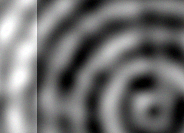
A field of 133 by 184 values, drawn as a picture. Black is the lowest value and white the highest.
The top left is the ninth with the highest average. Concentric rings centre on the bottom right. The left part is higher, up to a seam about 20% of the way across. The ninth with the lowest average is the bottom right.
